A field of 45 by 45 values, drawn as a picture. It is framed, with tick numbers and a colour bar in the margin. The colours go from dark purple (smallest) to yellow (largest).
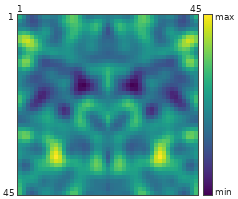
The texture is blotchy. There are no lone odd cells. It is mirror symmetric from left to right.
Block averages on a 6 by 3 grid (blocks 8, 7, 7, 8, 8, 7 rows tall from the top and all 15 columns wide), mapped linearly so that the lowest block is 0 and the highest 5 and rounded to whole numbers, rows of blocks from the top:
4 3 4
3 2 3
0 0 0
2 4 2
5 3 5
3 3 3
